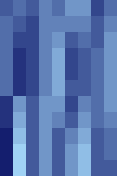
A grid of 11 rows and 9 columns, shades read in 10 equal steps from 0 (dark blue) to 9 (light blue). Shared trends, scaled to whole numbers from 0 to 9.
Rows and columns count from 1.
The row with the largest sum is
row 10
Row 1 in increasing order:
2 3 3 4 4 4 5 6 6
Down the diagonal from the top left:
3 3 2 5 7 3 5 4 4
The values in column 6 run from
2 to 6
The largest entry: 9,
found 2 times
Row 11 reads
0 9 3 6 3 6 8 3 3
